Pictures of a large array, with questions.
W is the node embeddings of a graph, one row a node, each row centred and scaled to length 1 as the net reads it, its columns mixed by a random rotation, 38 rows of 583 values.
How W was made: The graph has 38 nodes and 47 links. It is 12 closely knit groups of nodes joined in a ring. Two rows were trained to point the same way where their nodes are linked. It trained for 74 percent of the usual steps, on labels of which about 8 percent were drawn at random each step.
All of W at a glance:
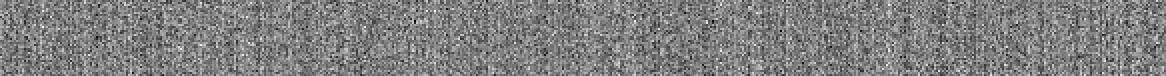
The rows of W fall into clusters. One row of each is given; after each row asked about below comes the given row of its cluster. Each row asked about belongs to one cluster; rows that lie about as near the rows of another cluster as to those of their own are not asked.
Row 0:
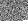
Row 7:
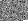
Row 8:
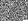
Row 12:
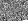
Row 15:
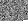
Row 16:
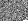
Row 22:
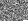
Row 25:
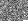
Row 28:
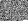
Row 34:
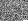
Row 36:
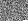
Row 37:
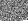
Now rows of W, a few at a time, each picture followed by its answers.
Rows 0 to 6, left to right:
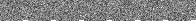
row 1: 22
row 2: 25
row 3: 12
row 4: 25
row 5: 28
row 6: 34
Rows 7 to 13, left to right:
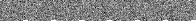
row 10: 37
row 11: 37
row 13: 28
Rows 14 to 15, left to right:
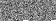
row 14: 36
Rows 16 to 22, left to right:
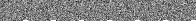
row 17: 0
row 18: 7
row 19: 7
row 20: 34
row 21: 12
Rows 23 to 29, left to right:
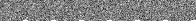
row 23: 16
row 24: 8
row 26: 0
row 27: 8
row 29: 12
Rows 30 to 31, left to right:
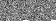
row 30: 36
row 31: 22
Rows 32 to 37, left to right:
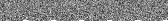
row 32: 16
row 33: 34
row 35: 15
